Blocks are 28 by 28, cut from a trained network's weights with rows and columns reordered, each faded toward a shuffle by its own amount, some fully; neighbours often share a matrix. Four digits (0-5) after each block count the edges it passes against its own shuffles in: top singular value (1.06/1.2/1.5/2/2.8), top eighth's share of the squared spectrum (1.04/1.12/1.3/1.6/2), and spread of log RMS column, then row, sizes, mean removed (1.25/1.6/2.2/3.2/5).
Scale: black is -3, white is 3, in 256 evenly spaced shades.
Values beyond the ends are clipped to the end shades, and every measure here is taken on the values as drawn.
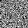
1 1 0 0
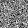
0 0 0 0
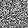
1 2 0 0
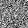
0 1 0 0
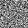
1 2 0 0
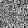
2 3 1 0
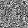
2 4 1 0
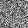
1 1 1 0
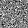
0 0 0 0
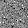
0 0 0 0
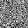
2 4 1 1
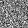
0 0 0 0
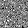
0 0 0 0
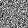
0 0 0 0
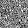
1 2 1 0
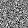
1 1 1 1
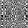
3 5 3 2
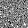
0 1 0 0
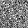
1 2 0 0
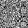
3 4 1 1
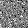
1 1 0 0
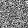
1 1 0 1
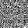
3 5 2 2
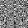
3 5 2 1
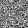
0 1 0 0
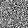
1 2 0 0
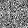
0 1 0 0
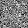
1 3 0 0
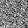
1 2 0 0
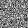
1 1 0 0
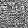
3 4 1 0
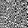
3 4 2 0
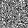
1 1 1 0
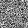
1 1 0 0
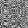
4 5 3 0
